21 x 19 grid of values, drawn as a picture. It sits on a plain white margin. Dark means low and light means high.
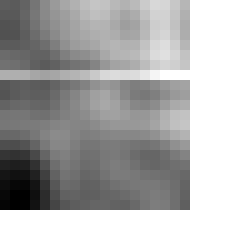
Slope: up to the top right. Odd lines: row 8. Mirror symmetry: none. Average level on the scale: 50%.
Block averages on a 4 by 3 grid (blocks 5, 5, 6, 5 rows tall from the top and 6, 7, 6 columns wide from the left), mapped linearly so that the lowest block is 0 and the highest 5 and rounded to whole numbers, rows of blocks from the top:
2 4 5 | 2 4 5 | 2 3 4 | 0 2 2
